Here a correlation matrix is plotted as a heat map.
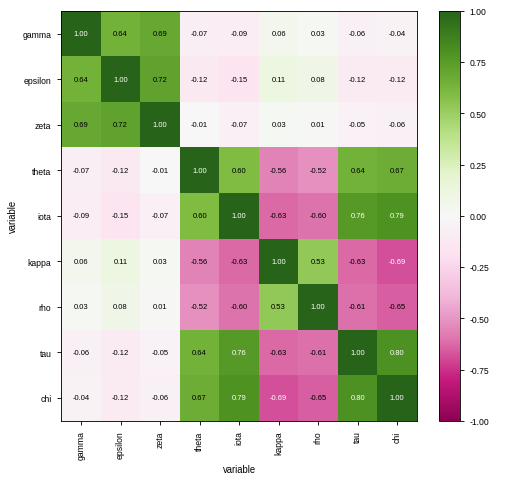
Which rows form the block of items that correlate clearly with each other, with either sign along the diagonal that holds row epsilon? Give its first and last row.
gamma to zeta
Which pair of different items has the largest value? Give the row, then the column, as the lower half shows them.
chi, tau
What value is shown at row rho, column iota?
-0.60
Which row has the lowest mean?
kappa
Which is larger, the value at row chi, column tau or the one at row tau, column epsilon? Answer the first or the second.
the first
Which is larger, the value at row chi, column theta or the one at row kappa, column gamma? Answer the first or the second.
the first
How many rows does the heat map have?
9
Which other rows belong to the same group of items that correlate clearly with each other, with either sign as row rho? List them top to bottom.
theta, iota, kappa, tau, chi
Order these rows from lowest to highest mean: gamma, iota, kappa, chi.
kappa, iota, chi, gamma
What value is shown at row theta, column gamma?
-0.07
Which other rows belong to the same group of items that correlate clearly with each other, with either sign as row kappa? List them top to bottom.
theta, iota, rho, tau, chi
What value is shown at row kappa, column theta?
-0.56
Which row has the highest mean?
zeta
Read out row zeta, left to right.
0.69 0.72 1.00 -0.01 -0.07 0.03 0.01 -0.05 -0.06
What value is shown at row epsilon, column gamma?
0.64
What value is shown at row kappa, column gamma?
0.06
